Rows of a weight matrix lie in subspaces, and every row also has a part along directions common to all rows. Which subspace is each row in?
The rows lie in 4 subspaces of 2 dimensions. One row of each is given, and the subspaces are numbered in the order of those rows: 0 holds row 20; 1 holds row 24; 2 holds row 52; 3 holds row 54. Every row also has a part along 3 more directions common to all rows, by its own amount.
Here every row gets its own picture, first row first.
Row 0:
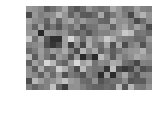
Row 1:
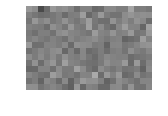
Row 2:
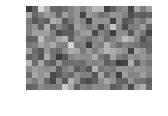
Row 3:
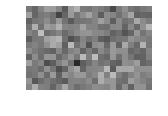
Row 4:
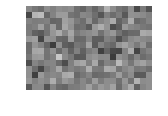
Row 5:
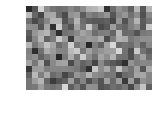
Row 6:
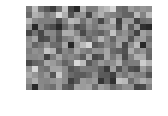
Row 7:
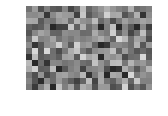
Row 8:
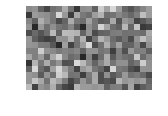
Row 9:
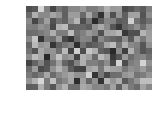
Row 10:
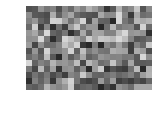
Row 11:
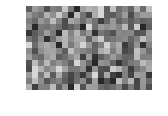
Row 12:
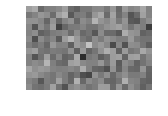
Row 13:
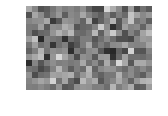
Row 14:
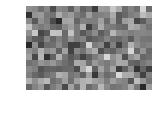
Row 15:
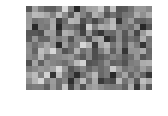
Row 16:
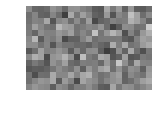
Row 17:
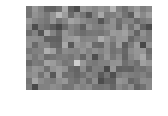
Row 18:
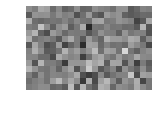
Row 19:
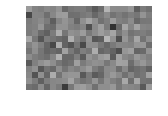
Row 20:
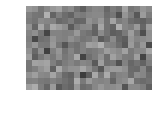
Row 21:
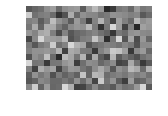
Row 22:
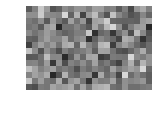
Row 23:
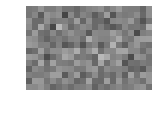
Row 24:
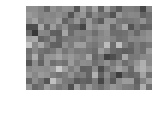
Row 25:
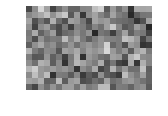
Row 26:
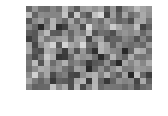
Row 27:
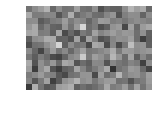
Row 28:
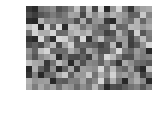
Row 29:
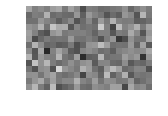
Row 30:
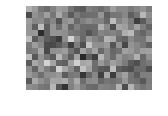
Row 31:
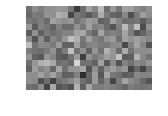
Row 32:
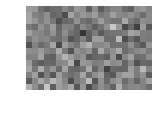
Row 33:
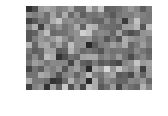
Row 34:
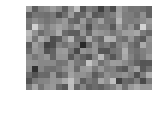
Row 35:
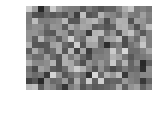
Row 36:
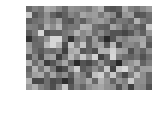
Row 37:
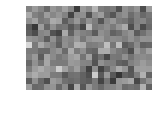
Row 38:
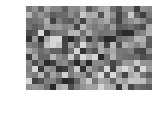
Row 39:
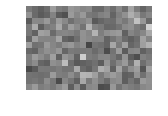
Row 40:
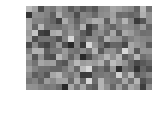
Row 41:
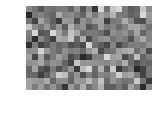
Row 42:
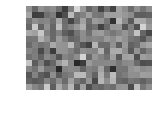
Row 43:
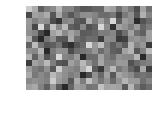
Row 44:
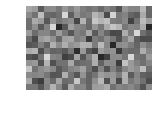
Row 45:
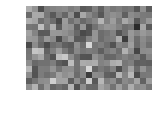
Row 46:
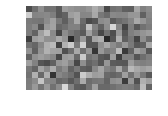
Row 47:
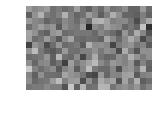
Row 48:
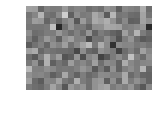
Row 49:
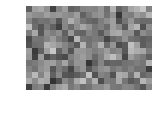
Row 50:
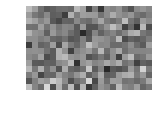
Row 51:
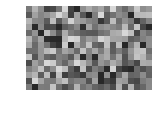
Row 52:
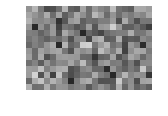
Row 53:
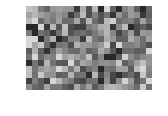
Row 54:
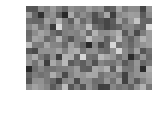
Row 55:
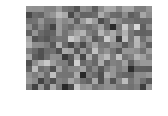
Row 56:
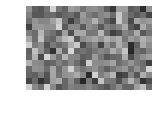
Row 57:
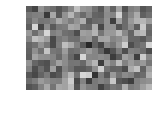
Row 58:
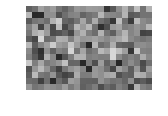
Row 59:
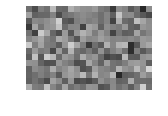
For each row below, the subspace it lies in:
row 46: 2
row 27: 1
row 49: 1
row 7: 0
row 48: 3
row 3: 0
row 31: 2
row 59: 1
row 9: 3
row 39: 3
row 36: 0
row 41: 1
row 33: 2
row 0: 0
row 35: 3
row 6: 0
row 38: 0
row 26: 3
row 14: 1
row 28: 1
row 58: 2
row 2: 3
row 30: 0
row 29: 0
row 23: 3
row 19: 2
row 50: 2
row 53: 1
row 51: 0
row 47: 3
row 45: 2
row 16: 3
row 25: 3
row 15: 2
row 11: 1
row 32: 2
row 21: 2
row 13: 3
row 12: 3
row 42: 2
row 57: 0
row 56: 1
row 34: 0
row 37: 1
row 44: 3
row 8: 1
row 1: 3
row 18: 3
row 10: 0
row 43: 0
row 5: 3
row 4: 2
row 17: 0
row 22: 3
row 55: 2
